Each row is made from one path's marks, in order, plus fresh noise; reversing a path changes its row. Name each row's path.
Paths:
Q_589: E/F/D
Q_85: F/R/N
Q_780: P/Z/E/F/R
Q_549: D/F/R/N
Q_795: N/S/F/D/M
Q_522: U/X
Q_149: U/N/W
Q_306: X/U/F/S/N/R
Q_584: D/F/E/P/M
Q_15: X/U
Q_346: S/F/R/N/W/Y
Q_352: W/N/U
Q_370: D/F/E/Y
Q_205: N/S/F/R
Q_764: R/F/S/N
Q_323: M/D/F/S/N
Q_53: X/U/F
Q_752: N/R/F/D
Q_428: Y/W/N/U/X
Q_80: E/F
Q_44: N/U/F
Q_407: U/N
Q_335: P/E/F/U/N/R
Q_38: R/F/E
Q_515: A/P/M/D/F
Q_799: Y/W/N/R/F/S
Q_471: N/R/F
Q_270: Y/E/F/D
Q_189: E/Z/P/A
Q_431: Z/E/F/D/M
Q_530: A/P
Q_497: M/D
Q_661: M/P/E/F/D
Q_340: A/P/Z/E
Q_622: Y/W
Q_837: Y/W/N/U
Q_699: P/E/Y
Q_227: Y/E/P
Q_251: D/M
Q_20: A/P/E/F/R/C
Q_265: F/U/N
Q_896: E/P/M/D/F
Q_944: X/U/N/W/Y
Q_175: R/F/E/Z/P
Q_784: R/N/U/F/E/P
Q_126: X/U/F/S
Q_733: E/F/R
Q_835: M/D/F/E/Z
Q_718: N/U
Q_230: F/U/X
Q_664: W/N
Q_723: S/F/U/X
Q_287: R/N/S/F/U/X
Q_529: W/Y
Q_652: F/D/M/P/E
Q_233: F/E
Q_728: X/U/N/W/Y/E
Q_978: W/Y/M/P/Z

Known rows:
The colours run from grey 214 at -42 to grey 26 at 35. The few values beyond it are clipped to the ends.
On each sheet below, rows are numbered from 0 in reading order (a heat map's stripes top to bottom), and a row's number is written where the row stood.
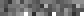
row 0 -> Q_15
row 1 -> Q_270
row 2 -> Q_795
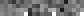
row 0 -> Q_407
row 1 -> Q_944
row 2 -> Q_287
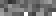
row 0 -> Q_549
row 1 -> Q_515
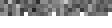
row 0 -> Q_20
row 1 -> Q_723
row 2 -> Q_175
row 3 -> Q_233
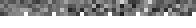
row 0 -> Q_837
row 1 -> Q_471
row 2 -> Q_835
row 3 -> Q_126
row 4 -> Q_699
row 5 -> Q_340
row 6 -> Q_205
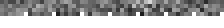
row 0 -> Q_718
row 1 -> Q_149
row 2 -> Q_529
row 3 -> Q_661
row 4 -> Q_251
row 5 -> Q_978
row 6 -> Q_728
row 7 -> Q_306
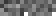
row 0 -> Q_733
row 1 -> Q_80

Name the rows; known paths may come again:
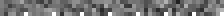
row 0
Q_896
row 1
Q_407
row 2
Q_661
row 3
Q_431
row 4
Q_323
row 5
Q_497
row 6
Q_752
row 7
Q_428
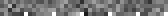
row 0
Q_799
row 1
Q_837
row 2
Q_784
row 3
Q_622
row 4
Q_233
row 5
Q_53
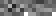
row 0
Q_126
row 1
Q_85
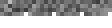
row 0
Q_652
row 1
Q_38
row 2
Q_80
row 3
Q_352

